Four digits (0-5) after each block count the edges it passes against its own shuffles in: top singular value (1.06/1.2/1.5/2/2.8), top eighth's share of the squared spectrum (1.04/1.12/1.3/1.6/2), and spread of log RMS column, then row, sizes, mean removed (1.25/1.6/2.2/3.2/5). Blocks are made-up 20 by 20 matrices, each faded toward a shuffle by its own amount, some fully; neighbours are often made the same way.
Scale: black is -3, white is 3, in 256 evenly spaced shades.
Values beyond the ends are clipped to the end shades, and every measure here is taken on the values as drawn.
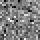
0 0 0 0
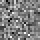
0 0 1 0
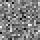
1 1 0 0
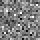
0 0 0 0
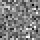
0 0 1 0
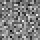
0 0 0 0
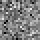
1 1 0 0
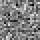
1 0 0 0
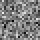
0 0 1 0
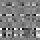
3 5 1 3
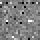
2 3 0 1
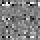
3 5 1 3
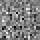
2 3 0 1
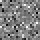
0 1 0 0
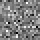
0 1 0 1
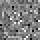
1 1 0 1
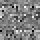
2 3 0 2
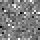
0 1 0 0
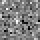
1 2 0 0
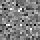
2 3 0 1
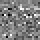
2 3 0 2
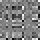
4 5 3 3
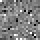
2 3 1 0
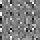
3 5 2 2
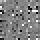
3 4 2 1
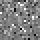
0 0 0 0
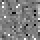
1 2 1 0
